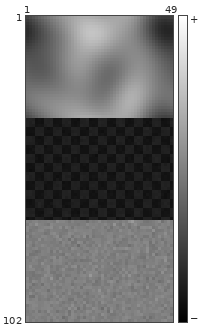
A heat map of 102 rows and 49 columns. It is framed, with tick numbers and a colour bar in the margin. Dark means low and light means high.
It is made of 3 by 1 panels. Panel 1,1: middling, smooth, strong in contrast. Panel 2,1: very low, checkered, faint in contrast. Panel 3,1: middling, fine-grained, faint in contrast.
